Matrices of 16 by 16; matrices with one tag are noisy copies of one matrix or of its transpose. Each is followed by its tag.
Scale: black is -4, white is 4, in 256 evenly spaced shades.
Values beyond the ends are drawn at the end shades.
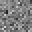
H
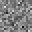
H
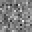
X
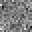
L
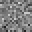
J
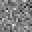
J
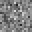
X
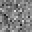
X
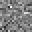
J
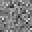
H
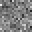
L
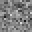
X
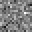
J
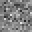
X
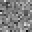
L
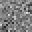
J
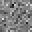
H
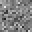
H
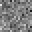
L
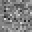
X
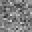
X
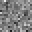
L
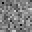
X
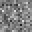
X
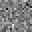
J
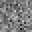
X
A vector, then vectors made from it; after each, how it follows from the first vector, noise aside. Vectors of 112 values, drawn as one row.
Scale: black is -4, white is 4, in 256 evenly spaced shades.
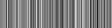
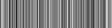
wrapped around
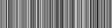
copied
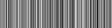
copied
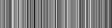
wrapped around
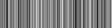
sign-scrambled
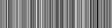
copied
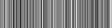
wrapped around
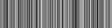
sign-scrambled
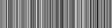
copied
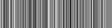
wrapped around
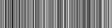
wrapped around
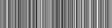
sign-scrambled
